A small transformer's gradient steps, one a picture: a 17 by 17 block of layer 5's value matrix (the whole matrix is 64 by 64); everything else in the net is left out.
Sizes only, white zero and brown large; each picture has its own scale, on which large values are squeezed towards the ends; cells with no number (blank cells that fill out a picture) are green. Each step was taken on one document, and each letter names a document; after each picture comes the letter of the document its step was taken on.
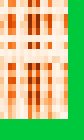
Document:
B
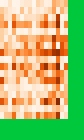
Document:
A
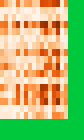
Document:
A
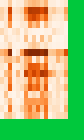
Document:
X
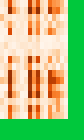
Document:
B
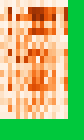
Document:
X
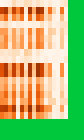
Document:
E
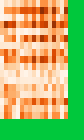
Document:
X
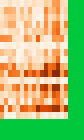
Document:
A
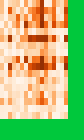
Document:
X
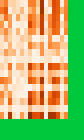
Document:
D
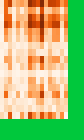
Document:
D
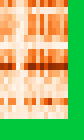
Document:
D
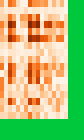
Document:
X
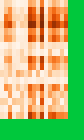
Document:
D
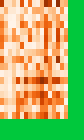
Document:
A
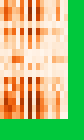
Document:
E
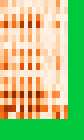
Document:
E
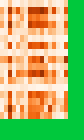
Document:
X
